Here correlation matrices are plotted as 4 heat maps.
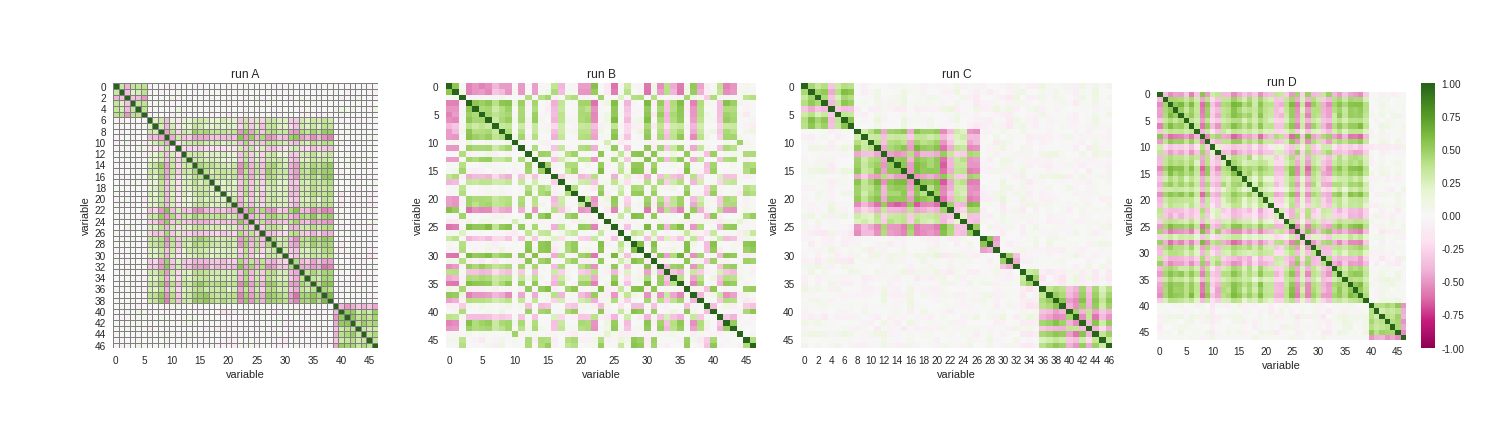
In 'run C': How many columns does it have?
47
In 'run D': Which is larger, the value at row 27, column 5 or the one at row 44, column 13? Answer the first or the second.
the first
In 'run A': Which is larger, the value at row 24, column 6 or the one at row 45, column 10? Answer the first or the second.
the second
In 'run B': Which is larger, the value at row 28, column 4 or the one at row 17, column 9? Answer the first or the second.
the second
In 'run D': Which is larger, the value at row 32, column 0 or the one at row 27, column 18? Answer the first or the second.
the first
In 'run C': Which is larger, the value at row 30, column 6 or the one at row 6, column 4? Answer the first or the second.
the first
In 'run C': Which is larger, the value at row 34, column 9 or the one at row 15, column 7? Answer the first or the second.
the second
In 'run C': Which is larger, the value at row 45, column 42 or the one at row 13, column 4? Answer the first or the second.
the first
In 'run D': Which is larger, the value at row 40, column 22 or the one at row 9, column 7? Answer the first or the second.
the second
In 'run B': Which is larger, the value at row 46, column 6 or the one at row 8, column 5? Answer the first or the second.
the second
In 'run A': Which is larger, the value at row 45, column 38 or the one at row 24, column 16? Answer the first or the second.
the first
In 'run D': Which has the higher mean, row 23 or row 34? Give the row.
34
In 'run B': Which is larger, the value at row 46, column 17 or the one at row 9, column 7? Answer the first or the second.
the second
